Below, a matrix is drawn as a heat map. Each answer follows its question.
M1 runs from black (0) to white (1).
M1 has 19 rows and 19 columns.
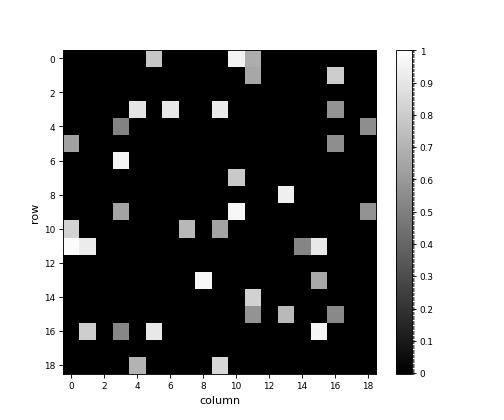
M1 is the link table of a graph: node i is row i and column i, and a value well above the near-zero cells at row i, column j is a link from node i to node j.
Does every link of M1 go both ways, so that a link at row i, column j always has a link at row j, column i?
yes
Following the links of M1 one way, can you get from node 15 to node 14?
yes
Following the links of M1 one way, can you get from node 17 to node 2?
no
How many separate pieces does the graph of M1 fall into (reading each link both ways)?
4
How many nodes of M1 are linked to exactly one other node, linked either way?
4
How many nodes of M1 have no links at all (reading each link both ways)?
3
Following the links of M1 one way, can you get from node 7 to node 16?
yes
